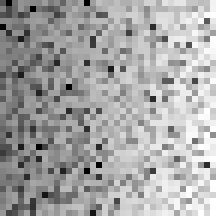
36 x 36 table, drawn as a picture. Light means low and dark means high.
Odd rows or columns: none. Stripes: none. Slope: up to the left.
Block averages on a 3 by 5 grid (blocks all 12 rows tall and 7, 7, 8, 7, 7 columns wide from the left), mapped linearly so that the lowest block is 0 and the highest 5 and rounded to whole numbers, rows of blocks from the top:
54310 / 54210 / 54210
